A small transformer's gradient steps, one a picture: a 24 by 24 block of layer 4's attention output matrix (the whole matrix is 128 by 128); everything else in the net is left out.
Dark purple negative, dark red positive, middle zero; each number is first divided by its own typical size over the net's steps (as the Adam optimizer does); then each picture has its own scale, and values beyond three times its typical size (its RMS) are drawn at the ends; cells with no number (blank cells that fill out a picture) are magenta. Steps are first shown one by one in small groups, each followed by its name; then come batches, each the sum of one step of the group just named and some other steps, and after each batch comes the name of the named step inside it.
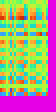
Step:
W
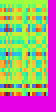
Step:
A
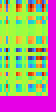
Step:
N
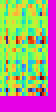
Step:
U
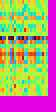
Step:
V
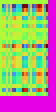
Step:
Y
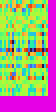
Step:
N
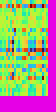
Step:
N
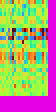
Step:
V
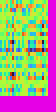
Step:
N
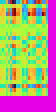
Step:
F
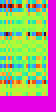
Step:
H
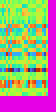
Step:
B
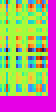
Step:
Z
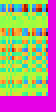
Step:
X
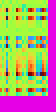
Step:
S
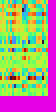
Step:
F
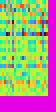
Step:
H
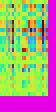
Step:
S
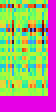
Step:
H
